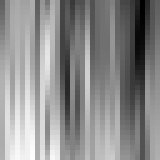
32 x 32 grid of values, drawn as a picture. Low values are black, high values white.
Ninth with the highest average: bottom left. Ninth with the lowest average: top right. Histogram: bell-shaped. Grain: streaks running down. Slope: up to the bottom left.
